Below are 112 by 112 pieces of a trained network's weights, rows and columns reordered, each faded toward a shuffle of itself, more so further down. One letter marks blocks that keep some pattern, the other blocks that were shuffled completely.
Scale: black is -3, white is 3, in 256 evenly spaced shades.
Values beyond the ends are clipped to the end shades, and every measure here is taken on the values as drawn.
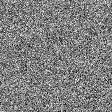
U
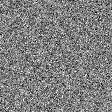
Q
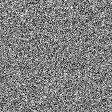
Q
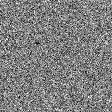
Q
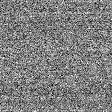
Q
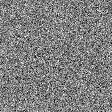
U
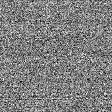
Q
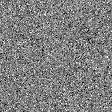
Q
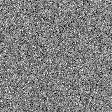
U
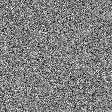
U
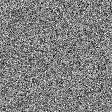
U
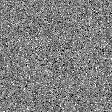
Q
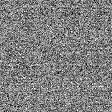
Q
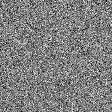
U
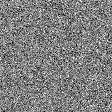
U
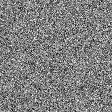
U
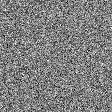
U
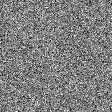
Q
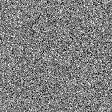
Q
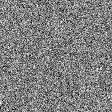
U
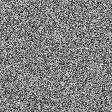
U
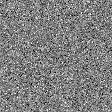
Q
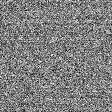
Q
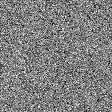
U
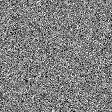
Q
